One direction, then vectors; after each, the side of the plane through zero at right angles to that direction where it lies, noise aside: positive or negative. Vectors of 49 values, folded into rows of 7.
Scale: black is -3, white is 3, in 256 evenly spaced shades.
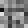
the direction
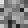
positive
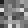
negative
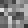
negative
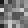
negative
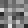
negative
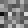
negative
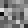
negative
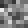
negative
